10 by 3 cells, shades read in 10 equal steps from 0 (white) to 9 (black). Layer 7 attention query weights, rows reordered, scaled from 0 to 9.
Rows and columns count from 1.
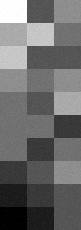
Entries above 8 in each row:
0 0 0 0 0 0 0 0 0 1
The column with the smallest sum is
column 1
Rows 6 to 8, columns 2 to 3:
5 7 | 7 5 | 6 4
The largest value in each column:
9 8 7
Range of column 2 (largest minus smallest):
6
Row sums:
10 10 14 13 14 17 17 17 21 23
